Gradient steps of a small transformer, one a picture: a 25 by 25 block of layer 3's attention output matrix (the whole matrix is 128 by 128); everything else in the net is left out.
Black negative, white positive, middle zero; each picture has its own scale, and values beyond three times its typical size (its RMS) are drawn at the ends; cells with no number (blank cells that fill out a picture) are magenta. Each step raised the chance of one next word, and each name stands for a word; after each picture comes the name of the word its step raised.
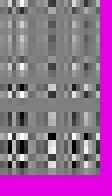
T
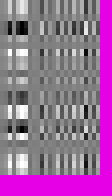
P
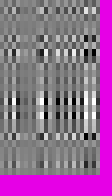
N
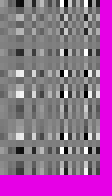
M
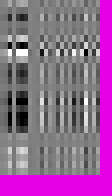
N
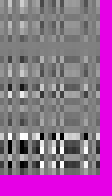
T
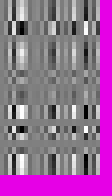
P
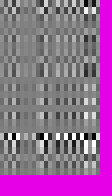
T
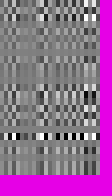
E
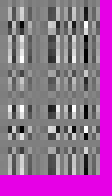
P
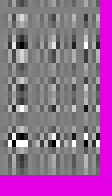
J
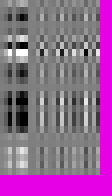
N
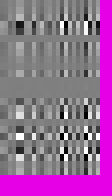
P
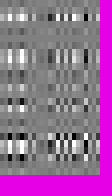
J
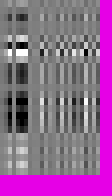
N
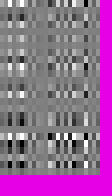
T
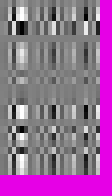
P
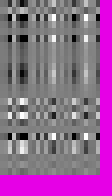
E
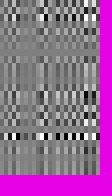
E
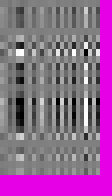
N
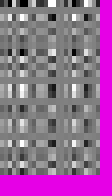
M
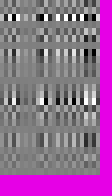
J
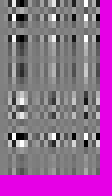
E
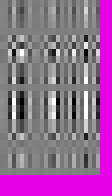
N
